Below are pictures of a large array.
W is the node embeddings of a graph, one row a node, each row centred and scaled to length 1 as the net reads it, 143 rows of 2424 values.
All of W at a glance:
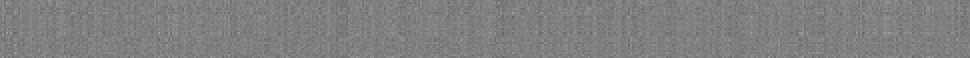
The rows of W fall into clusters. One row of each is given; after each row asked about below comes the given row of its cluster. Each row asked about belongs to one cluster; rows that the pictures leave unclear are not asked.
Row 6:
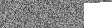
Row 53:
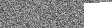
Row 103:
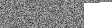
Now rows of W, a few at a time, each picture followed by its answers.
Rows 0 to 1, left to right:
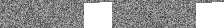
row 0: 6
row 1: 6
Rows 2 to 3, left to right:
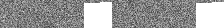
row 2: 6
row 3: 53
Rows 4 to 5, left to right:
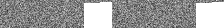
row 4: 103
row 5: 103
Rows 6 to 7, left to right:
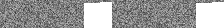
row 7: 6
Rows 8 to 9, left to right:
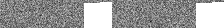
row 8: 103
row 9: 6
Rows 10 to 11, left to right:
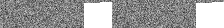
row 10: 103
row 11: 103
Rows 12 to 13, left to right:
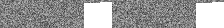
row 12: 6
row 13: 6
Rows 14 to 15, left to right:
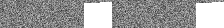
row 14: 53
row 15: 53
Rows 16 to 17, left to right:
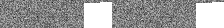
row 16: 6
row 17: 6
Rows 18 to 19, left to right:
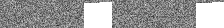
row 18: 53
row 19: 6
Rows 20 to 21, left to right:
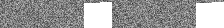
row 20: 6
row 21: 53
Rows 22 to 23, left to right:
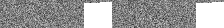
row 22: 53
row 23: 53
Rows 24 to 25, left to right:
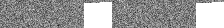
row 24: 53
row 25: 53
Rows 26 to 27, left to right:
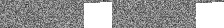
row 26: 6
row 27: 6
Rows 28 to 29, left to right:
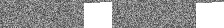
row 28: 53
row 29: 103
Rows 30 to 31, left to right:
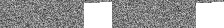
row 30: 53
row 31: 53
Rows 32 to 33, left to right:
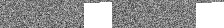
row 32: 103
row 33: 53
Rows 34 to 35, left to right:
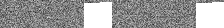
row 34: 53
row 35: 6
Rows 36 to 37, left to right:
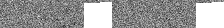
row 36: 53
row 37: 53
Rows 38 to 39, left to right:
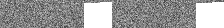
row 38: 103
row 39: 6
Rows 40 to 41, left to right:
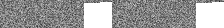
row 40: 6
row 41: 6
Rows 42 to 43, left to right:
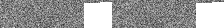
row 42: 6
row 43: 6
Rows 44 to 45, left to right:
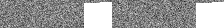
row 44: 103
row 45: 53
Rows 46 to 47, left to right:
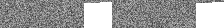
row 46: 103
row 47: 6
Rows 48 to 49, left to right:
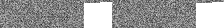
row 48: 6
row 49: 6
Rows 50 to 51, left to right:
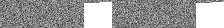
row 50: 53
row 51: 103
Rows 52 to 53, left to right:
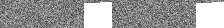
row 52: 6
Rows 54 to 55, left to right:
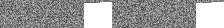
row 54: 6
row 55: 103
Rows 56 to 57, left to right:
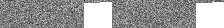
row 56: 103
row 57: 6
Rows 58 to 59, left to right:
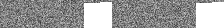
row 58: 6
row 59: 53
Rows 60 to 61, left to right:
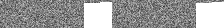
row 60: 6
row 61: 103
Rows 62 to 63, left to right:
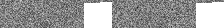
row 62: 6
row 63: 6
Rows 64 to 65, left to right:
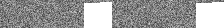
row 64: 53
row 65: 6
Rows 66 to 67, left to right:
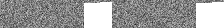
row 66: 103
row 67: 6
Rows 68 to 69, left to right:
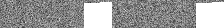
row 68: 53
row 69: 103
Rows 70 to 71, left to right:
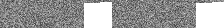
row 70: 6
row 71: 53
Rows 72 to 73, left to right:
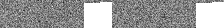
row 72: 6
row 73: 6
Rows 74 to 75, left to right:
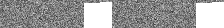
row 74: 53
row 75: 103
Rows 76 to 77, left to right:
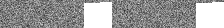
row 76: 53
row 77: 6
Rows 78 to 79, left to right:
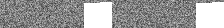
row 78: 103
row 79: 6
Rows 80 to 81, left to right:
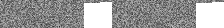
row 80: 6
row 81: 6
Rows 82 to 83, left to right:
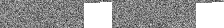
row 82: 6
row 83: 6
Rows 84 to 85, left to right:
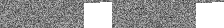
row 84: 6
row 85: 6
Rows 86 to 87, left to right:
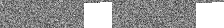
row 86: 6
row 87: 6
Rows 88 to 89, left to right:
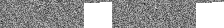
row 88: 53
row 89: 53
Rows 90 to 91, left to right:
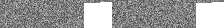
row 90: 6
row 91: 103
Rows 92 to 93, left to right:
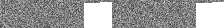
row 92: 6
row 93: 53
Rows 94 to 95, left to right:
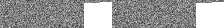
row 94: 103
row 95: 103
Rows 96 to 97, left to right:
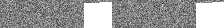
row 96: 53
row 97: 103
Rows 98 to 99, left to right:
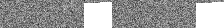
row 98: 103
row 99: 53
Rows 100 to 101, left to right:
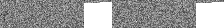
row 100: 103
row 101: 103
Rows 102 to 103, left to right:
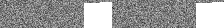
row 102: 53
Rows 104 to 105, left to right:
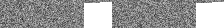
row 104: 53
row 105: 53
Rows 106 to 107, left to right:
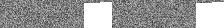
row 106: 6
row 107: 6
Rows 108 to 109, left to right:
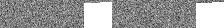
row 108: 103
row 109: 6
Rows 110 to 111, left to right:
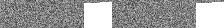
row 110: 103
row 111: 53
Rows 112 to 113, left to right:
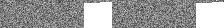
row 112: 53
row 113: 103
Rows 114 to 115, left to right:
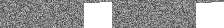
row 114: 53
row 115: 103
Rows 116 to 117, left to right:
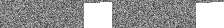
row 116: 6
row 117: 103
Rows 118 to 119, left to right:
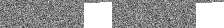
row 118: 53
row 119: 53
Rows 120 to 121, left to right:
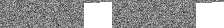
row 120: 53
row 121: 103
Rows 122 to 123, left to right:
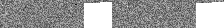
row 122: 6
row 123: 53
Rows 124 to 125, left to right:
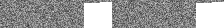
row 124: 53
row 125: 53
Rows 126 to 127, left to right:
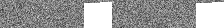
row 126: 53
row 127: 6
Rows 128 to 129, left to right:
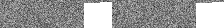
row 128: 6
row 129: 103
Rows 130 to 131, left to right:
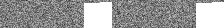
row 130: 53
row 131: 103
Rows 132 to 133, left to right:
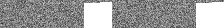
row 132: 53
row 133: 103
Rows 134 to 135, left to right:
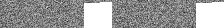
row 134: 53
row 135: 103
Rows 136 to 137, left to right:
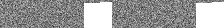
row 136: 6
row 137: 103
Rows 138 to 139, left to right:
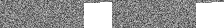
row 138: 6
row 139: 103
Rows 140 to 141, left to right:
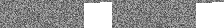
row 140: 6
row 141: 6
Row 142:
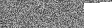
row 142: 53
